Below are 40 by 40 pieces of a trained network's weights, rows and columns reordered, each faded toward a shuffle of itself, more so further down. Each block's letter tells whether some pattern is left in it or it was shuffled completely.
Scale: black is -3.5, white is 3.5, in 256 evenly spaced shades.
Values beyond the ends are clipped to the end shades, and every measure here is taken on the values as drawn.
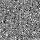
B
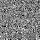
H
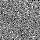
B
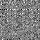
H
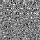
H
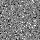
B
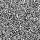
B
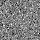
B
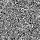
B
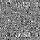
H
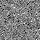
B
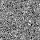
B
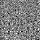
H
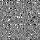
H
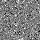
B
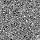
B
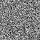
B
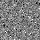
B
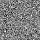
H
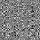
H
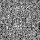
H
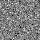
B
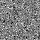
B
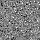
B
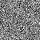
B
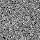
B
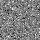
B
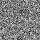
B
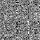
H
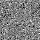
B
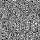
H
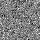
B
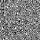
H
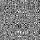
H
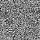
H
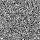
B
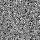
B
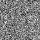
H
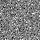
B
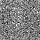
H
